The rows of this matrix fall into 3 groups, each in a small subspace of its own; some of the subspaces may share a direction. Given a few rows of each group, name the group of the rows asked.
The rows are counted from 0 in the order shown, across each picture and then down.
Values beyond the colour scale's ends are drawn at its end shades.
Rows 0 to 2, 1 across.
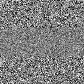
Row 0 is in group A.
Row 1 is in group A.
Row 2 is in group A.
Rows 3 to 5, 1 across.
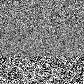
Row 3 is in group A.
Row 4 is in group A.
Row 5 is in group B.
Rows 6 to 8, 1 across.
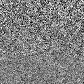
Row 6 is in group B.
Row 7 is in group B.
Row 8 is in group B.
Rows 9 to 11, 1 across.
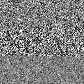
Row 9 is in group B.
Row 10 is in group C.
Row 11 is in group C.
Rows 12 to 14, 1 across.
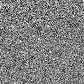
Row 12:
A
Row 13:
B
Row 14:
A
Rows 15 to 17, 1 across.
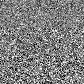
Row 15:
B
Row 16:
B
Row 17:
A
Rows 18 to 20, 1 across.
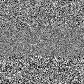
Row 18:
A
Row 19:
B
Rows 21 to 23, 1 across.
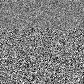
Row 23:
B
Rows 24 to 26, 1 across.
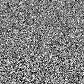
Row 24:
C
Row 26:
C
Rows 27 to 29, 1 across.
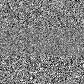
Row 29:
B
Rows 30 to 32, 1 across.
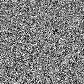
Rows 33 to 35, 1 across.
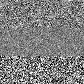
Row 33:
A
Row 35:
B
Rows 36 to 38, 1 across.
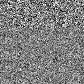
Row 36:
B
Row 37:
B
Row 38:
B
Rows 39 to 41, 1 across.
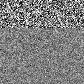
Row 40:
B
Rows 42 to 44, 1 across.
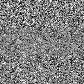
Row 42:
C
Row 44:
B
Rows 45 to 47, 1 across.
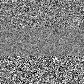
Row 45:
A
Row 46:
B
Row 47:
B
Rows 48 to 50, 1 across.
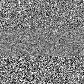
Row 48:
A
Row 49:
B
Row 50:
C
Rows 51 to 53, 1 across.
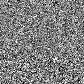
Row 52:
A
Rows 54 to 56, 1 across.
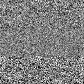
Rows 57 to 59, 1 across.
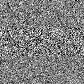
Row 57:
C
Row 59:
A
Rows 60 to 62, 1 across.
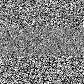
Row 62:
A
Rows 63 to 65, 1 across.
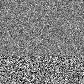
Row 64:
C
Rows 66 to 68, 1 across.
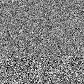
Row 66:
A
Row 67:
C
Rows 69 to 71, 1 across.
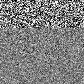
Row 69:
C
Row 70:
C
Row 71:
B
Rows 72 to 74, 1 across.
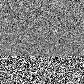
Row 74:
B
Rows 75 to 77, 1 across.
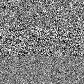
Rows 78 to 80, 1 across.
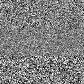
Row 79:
A
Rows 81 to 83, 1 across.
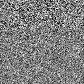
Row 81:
B
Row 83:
C
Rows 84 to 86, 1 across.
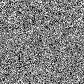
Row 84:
B
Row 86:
A
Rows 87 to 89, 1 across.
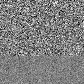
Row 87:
B
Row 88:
B
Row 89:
A
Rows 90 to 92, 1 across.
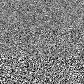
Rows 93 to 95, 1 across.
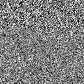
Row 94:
B
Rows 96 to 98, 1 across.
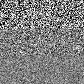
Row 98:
C
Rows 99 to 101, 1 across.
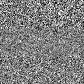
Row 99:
B
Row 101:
C
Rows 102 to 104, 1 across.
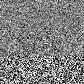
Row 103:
B
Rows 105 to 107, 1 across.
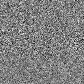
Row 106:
A
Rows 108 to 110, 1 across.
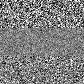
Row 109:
B
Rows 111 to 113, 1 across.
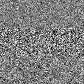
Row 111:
B
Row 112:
A
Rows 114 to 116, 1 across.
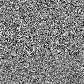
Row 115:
A
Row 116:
A
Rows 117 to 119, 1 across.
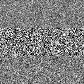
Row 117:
A
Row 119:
C
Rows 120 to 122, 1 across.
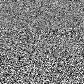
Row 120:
C
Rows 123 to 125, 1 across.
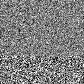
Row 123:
C
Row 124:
A
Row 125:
C
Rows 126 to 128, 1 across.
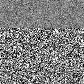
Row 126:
A
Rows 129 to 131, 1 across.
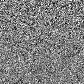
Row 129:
A
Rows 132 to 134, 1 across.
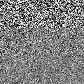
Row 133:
A
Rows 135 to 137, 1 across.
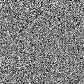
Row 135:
C
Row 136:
C
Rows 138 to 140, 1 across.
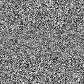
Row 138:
B
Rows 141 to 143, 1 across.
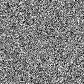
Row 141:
C
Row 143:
B
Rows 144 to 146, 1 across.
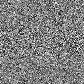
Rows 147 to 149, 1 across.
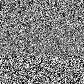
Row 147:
A
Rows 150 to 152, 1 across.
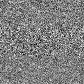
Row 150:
B
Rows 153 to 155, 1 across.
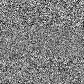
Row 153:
B
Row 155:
B
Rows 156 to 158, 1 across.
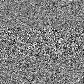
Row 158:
B
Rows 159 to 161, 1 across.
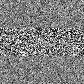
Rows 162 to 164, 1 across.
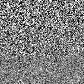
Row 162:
C
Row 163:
C
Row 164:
A
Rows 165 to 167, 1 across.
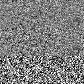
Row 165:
A
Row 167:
C
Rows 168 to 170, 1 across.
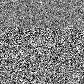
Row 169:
A
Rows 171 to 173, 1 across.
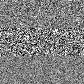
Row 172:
B
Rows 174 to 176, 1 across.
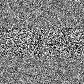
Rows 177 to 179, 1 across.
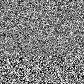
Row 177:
A
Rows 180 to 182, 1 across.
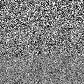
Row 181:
A
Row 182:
A
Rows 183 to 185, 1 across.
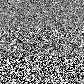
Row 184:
B
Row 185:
C
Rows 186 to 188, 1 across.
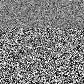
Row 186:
A
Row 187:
A
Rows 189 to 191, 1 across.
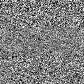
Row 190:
B
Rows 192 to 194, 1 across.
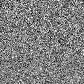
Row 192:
A
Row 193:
B
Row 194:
A
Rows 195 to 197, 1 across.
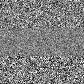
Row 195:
C
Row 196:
B
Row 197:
B
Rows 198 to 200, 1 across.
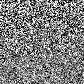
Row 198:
A
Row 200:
B
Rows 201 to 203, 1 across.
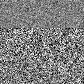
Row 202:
A
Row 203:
B
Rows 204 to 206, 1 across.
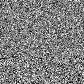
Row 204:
C
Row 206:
B
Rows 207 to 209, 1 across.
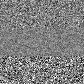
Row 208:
A
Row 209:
B
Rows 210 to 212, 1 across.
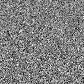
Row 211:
C
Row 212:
B
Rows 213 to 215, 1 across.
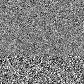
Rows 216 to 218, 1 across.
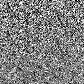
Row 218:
B
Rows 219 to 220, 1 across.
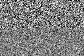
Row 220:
C
